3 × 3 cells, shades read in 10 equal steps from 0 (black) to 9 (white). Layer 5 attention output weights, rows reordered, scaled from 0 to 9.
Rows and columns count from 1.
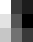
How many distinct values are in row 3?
3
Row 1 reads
9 2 1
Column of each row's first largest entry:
1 1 1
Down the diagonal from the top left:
9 3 2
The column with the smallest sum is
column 3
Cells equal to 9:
1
